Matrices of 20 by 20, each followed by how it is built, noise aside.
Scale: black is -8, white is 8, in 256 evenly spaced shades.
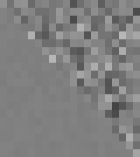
upper triangular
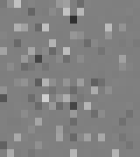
sparse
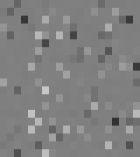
sparse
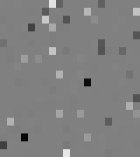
sparse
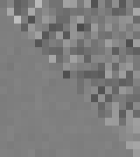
upper triangular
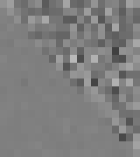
upper triangular
